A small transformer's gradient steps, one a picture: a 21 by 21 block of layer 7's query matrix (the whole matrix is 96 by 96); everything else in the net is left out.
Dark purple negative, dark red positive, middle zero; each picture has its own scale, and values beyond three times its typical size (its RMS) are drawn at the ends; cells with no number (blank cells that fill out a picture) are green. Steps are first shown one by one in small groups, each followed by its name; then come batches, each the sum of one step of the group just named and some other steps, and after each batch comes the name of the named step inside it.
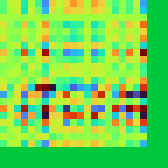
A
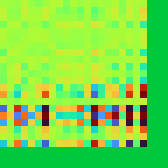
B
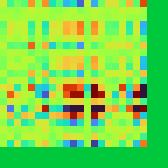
B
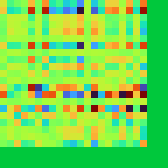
B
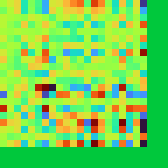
A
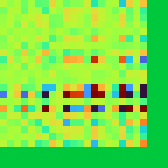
A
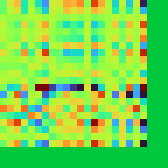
A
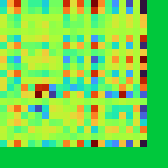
A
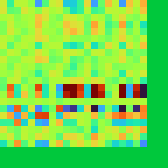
B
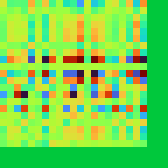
A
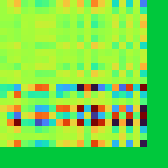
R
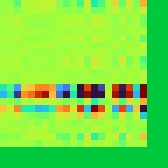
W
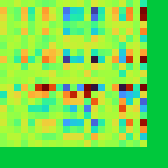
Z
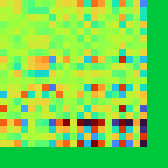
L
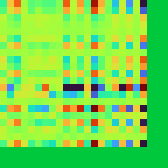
R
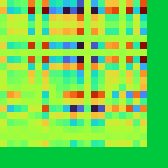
Z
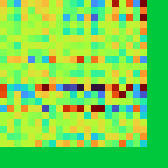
Z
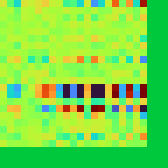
W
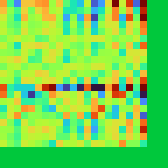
Z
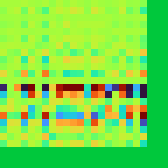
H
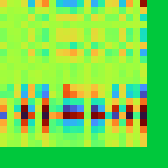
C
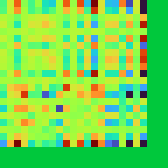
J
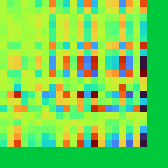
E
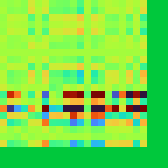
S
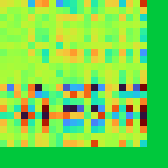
C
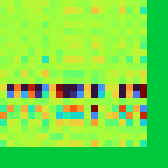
H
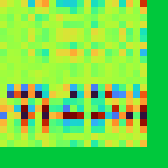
C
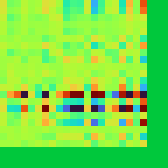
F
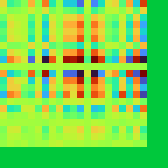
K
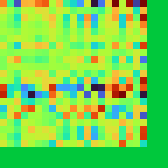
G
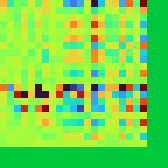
F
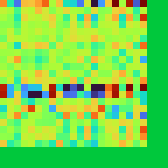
G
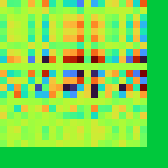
K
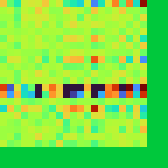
G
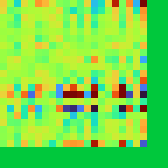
G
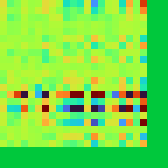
F
